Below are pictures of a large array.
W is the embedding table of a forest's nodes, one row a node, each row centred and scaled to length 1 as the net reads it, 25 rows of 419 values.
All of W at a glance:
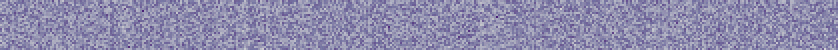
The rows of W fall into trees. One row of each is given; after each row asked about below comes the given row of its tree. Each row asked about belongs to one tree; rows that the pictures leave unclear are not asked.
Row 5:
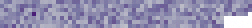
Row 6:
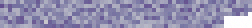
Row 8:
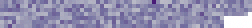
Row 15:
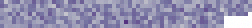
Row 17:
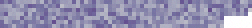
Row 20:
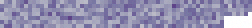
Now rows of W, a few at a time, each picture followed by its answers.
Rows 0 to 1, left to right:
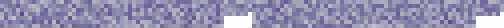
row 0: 6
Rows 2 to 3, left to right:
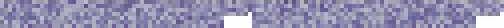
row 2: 20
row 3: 15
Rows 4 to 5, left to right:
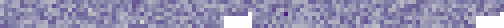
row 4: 5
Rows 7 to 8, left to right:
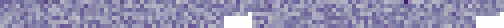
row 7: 17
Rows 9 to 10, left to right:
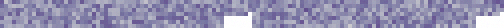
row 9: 15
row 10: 20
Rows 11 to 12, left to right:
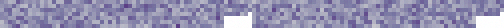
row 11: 6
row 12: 5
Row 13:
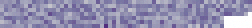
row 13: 8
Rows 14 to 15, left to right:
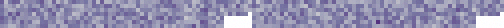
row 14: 15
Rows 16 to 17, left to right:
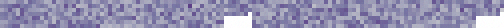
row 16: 6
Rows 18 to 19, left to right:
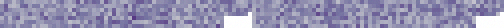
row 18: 5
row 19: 8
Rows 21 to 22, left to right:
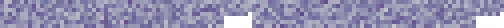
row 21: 15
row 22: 20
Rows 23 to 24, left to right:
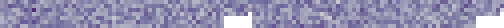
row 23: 6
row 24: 17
